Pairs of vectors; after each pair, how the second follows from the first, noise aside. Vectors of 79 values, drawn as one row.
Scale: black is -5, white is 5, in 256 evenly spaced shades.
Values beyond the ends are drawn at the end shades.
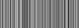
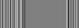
partly zeroed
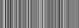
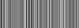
wrapped around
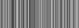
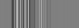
partly zeroed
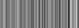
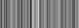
wrapped around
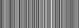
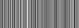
wrapped around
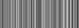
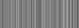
shrunk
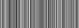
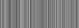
shrunk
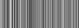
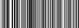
scaled up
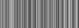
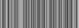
wrapped around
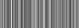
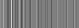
partly zeroed
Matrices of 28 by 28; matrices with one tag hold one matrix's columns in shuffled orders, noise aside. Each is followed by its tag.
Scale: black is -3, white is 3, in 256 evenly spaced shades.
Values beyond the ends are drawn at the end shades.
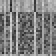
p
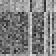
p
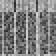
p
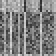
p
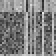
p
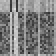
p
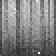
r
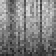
r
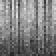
r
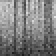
r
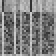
p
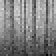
r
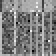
p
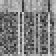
p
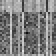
p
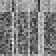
p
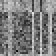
p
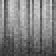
r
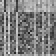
p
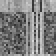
p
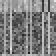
p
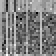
p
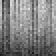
r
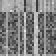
p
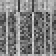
p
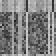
p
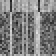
p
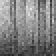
r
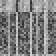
p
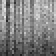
r
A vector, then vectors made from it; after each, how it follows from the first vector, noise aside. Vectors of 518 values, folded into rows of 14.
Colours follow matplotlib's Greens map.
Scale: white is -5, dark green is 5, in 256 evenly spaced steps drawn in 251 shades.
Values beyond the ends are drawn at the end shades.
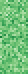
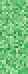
wrapped around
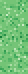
partly zeroed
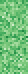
reversed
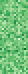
wrapped around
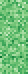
wrapped around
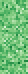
wrapped around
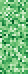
scaled up
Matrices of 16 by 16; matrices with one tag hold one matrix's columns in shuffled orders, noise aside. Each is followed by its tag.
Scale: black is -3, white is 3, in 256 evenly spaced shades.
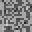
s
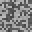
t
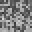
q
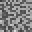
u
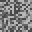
u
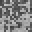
q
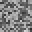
t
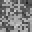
q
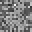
s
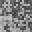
q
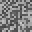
u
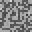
t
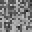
q
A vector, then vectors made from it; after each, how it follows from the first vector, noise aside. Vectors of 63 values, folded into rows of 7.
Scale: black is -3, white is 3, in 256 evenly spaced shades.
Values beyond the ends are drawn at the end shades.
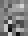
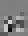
partly zeroed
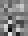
copied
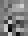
copied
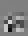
partly zeroed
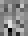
sign-scrambled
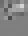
partly zeroed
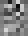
reversed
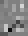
partly zeroed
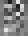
reversed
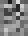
reversed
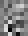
copied
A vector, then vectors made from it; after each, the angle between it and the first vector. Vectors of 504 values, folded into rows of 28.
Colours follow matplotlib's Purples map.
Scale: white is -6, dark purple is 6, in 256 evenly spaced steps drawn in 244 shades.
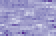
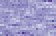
nearly parallel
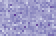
partly opposed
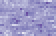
nearly opposite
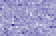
partly aligned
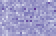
partly opposed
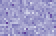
partly aligned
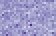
partly aligned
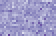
partly opposed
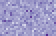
orthogonal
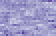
nearly parallel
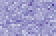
partly opposed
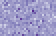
orthogonal
